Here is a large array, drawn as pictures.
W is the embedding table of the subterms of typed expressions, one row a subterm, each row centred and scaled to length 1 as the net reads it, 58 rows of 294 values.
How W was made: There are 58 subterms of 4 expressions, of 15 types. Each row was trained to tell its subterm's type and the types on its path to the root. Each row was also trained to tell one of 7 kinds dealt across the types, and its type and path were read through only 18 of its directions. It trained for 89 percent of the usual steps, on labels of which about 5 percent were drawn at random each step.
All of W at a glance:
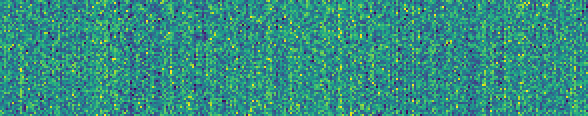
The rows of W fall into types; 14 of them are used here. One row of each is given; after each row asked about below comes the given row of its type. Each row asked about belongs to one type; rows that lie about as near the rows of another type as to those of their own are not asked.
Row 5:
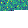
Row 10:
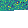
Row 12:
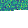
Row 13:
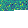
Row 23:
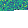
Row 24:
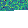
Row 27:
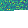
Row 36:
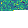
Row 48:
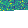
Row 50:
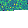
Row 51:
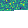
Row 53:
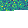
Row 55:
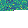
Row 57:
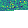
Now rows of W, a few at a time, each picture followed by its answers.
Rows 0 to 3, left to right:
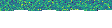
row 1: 23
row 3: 51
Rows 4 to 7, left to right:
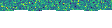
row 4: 24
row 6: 48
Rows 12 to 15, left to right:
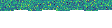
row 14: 48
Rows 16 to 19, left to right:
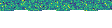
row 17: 36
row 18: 48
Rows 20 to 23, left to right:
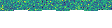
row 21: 27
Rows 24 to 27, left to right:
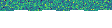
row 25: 51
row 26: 50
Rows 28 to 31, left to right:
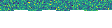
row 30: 5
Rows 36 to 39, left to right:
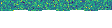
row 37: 23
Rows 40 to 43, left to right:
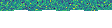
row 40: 51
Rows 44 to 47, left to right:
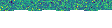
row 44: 5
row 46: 23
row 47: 12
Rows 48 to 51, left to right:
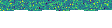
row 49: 24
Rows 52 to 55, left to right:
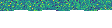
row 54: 12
